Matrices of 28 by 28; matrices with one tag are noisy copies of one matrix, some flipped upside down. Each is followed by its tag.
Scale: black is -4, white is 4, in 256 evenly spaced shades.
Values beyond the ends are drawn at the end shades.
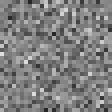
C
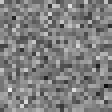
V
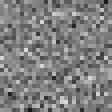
C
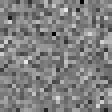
C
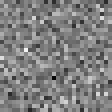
C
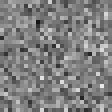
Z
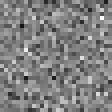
C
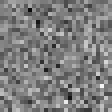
Z
